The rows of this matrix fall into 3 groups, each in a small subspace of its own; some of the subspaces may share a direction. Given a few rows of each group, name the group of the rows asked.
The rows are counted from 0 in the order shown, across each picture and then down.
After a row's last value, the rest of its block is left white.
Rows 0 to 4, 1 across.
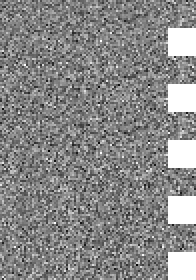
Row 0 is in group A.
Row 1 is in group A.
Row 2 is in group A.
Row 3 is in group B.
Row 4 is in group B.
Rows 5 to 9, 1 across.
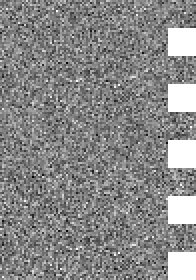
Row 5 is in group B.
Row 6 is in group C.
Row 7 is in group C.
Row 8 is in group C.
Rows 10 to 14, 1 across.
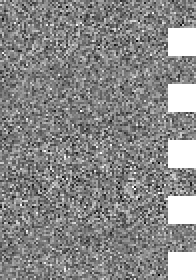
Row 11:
B
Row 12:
A
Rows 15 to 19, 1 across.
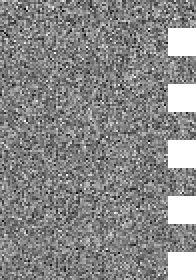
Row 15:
A
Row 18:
B
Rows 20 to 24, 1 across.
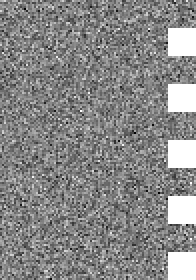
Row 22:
C
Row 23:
C
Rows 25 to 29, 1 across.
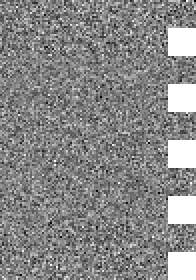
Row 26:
A
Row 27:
A
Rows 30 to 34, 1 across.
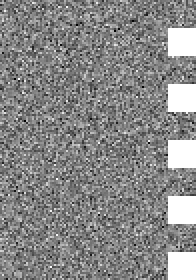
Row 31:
B
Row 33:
B
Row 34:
B
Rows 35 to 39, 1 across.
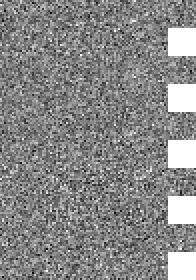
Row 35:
B
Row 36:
C
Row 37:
C
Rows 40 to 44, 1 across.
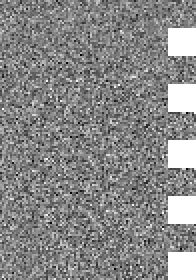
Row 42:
C
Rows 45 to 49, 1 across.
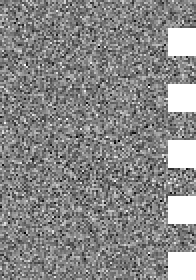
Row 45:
B
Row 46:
A
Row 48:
C
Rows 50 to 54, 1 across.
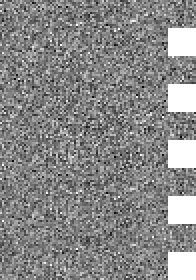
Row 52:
B
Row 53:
B
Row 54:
A
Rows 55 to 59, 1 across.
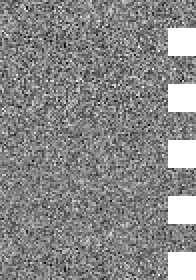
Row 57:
A
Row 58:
A
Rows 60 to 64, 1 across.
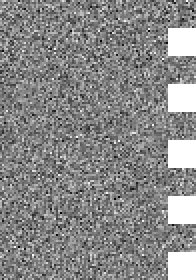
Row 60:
A
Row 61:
B
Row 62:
A
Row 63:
B
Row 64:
B
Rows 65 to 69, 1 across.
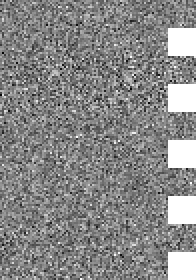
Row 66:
C
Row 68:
C
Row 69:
B
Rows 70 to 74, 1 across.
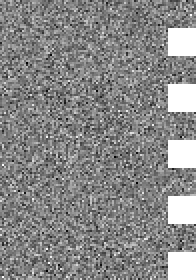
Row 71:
A
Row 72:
B
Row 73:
B
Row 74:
A
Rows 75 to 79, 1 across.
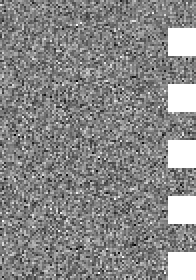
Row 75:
A
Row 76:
A
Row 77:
B
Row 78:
C
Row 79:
C
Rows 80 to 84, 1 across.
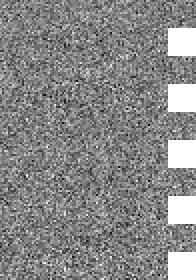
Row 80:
A
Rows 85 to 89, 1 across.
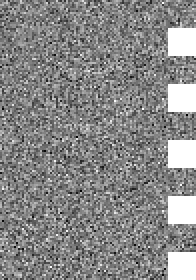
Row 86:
B
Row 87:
A
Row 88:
A
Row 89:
B
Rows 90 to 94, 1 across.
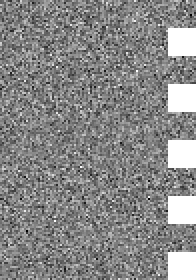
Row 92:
B
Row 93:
A
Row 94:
A
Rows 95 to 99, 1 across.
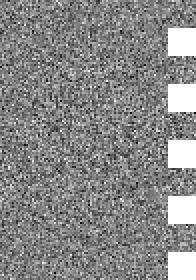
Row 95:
B
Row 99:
A
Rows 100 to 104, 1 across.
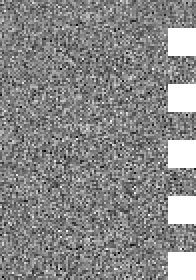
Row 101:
C
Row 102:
A
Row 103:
C
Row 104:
B
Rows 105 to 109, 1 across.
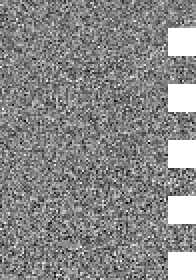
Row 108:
C
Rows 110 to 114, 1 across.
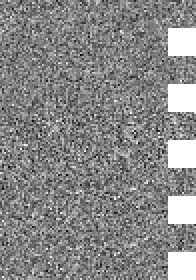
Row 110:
B
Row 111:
B
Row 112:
C
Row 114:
A
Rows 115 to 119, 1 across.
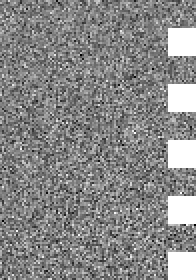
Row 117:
C
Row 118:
B
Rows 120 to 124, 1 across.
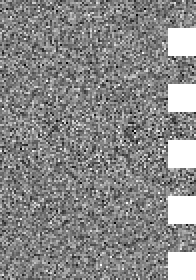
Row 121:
A
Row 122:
C
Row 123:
C
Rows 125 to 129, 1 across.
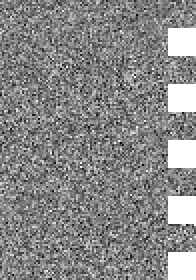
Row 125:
B
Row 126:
C
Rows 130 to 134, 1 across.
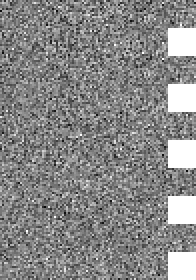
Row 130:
B
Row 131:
B
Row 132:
A
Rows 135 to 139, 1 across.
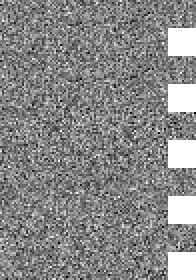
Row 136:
A
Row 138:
A
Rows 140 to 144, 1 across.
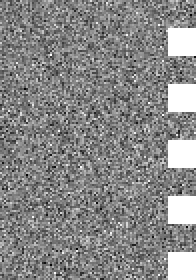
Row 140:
C
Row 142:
B
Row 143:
A
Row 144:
A
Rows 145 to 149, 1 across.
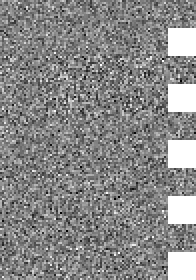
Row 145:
A
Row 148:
B
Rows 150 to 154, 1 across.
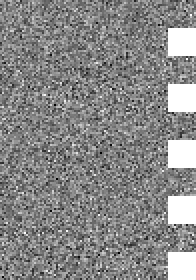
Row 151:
A
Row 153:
B
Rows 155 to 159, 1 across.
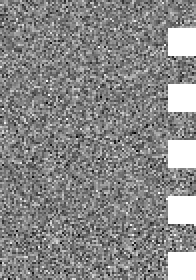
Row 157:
B
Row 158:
C
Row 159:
C
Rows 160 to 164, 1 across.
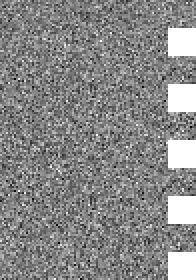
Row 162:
C
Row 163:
B
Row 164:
B
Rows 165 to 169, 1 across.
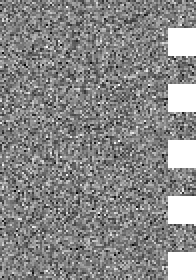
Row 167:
B
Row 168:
B
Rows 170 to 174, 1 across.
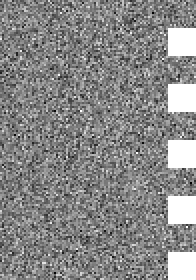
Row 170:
C
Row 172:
B
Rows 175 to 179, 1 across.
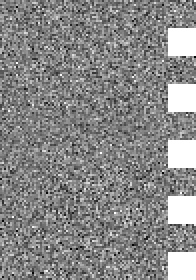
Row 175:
C
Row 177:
A
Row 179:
C
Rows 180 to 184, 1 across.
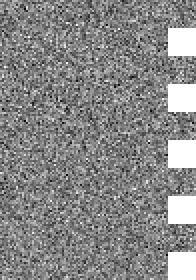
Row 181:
C
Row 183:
B
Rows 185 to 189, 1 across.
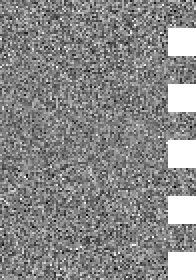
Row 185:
C
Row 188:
A
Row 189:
A
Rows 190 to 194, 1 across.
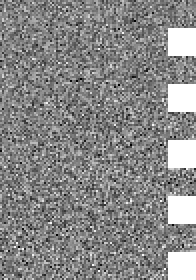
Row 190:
C
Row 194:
B
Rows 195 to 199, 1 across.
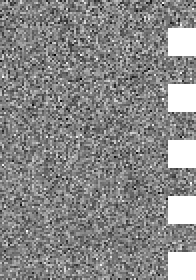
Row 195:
B
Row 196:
A
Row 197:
B
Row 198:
C
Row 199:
A
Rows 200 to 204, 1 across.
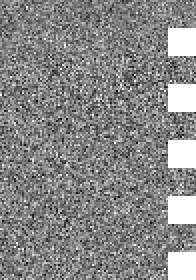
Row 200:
A
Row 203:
C
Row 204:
B
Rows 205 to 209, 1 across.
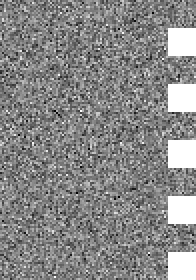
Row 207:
B
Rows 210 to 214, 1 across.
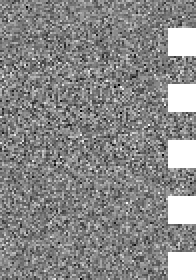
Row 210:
A
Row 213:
C
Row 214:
B
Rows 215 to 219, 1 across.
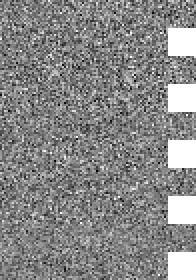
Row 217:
A
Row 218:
B
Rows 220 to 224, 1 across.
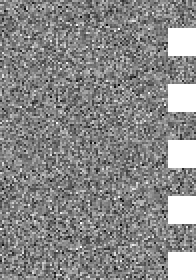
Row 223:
B
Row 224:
A
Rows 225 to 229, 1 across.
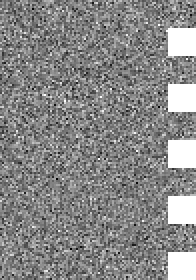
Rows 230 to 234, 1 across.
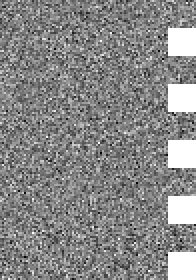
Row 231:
B
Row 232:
A
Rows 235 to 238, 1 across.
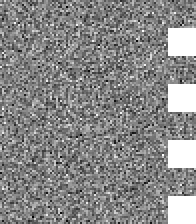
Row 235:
B
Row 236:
B
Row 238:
A
